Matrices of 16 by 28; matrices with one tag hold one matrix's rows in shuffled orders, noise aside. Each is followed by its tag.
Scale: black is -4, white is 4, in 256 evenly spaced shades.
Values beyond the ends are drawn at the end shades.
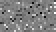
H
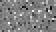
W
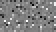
H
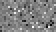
W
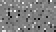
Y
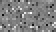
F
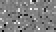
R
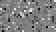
F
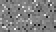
Y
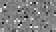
R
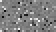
R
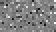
H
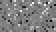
W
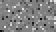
H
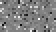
R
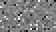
R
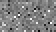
Y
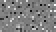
H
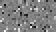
R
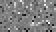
W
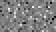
W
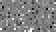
F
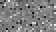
H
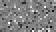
W
